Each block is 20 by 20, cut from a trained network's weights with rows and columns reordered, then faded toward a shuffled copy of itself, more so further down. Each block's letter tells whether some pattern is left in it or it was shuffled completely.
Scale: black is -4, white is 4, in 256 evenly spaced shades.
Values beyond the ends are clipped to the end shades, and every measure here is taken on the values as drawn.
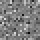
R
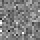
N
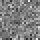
N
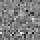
N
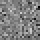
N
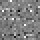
N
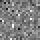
R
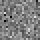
R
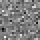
R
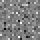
R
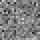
R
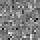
R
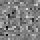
N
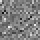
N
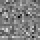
N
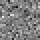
N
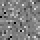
R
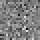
N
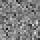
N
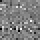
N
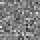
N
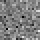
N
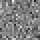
N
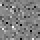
R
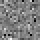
R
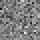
R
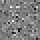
R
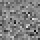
R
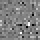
N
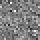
R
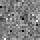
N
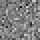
R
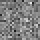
N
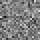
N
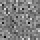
R
